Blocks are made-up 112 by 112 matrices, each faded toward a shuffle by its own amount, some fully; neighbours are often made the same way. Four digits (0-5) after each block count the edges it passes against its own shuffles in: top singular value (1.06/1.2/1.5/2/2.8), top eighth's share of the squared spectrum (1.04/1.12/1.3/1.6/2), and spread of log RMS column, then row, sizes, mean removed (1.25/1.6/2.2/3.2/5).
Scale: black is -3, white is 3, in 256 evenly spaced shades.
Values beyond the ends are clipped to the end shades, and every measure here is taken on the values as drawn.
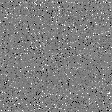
3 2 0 1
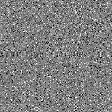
4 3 2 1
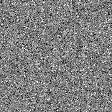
0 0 0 0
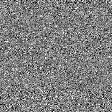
1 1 0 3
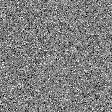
0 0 0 0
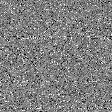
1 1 0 2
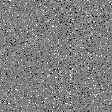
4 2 1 0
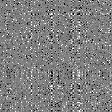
5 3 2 2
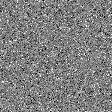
0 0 0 0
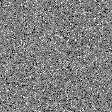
0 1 1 0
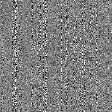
2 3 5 0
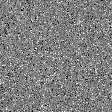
0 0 0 0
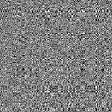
5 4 3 3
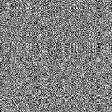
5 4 2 3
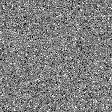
2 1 0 0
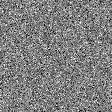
1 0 0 0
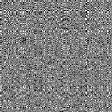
5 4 3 3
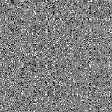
4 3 2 2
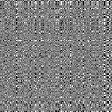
5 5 4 4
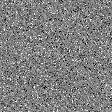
2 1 0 0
